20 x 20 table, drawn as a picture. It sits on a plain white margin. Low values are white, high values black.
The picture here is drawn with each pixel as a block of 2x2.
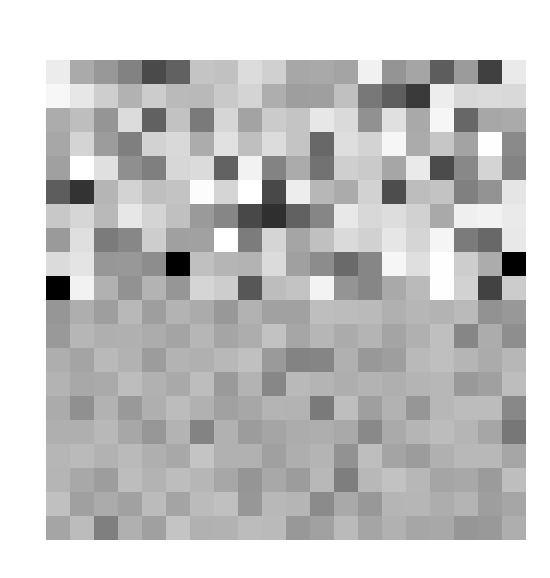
Seam: horizontal, 50% of the way down, the bottom part calmer. Average level on the scale: 30%. Mirror symmetry: none. Slope: none. Stripes: none.
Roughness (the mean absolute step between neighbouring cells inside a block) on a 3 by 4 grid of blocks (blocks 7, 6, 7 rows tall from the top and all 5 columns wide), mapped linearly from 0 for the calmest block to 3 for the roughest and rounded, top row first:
2 2 2 3 / 1 2 1 2 / 0 0 0 0
